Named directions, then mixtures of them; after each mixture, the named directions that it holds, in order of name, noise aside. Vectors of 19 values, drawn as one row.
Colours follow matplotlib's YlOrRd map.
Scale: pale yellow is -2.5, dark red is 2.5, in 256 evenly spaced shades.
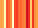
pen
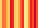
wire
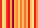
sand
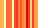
pen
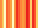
pen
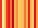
sand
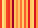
sand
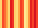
wire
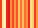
pen, sand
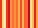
pen, sand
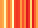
pen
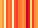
pen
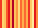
sand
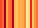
pen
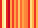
pen, sand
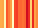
pen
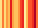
pen, wire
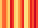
wire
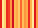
sand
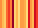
sand, wire
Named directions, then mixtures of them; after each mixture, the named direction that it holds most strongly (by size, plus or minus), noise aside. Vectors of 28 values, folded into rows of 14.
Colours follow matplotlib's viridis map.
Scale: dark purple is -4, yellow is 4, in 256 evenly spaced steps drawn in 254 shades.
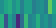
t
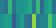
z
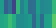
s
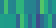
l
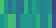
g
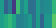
s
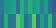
t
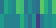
l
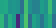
t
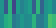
z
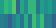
s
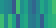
s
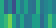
s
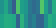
l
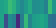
t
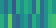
z
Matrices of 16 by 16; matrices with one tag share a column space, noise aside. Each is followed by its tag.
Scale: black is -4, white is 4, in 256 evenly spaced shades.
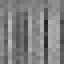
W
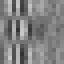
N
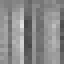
W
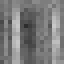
W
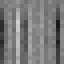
W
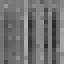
W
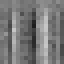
W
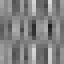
N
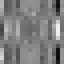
N
